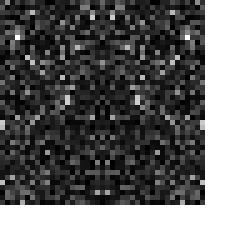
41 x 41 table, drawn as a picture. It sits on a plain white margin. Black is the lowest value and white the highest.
It is mirror symmetric from left to right. There are no regular stripes. There is no overall slope. Most values sit low, with a long tail of high ones. No row or column stands out. There is no seam. On average the colour sits 20% of the way up the scale. The grain is fine, like static.
